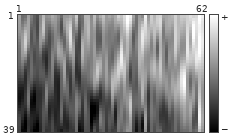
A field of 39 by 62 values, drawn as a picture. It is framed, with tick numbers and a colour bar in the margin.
Values rise toward the top right. The ninth with the highest average is the top right. The grain runs up and down. The histogram is bell-shaped. Overall the values sit about 50% of the way up the scale.
